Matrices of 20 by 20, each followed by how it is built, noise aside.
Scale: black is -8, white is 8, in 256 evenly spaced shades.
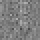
low rank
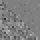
lower triangular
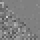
lower triangular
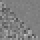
lower triangular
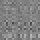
low rank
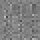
low rank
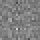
low rank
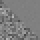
lower triangular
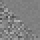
lower triangular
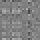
low rank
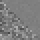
lower triangular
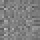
low rank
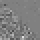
lower triangular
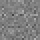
low rank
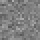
low rank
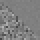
lower triangular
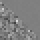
lower triangular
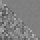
lower triangular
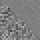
lower triangular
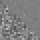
lower triangular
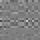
low rank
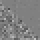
lower triangular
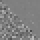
lower triangular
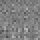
low rank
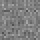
low rank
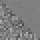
lower triangular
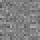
low rank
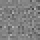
low rank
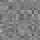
low rank
